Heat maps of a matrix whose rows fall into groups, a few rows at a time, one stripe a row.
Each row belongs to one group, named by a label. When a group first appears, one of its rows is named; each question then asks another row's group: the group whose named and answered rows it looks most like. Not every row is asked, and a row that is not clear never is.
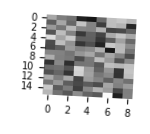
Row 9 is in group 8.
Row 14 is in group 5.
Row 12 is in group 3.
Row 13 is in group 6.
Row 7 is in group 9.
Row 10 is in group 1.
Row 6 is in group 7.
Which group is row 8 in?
5
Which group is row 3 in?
6
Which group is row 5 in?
6
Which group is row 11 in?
1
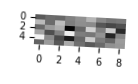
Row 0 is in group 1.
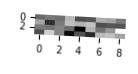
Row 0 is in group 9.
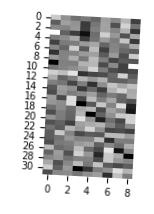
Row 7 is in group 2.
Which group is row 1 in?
7
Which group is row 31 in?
7
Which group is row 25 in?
2
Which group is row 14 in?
6
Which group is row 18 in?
9
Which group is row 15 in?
2
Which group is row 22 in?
3
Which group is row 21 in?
1
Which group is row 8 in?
3
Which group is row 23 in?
6
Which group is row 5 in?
2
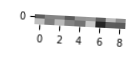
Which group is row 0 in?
7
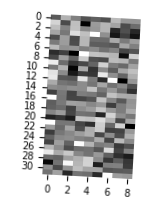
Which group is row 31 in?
8
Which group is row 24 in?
7
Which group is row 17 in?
7
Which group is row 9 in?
5
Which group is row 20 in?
1
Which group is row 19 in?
8
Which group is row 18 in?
1
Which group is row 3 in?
3
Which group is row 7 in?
1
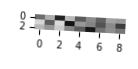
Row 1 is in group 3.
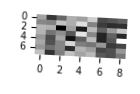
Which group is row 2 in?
5
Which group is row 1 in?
3
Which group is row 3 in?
3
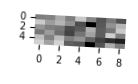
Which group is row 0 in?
3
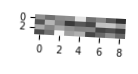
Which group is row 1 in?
6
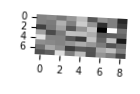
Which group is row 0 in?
9
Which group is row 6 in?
6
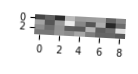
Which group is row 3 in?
3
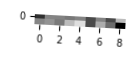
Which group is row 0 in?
2
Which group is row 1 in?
9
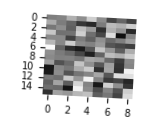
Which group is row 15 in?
2
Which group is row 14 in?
1
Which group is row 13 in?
9
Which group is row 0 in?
3
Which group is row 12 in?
3
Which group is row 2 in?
9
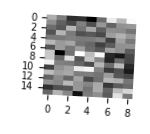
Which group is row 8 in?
3
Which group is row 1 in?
5
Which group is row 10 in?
3
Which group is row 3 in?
6
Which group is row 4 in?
7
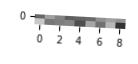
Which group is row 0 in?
6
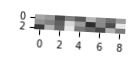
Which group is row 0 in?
5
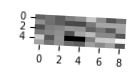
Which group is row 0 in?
1
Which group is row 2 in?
2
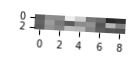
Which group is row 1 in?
7
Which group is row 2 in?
3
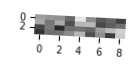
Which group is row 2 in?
8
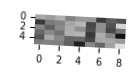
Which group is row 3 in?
9
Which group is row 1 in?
2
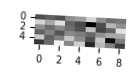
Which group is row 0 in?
1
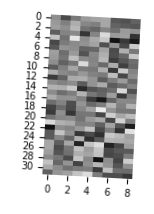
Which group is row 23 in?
6
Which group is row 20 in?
7
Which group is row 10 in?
7
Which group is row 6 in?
7
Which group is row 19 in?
8
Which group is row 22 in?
2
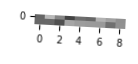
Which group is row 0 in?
6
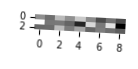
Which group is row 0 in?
3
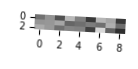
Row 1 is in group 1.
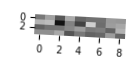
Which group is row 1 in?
5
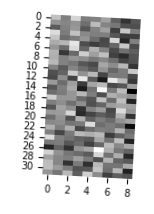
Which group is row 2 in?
7
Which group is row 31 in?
3
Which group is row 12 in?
9
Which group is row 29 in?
5
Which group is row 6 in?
3
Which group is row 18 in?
7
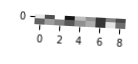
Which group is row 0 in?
3
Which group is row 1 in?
7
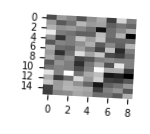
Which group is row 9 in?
7
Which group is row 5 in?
2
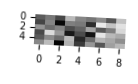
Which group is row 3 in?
6
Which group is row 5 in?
5
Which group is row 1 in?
8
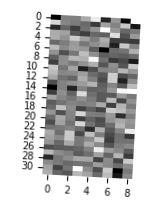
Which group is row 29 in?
5
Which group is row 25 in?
3
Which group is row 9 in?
2
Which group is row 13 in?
2
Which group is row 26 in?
1
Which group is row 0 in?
2
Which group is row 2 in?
1
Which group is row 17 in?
7
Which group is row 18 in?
6
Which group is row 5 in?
7
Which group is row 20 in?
6
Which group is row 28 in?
2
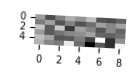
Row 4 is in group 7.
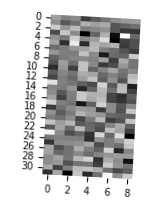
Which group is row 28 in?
9
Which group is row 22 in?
9
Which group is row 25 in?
2
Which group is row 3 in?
7
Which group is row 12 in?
2
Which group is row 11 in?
2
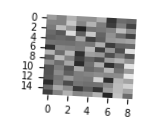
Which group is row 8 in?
6
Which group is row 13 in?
8
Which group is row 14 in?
6
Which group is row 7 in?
3
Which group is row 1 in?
3
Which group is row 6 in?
2
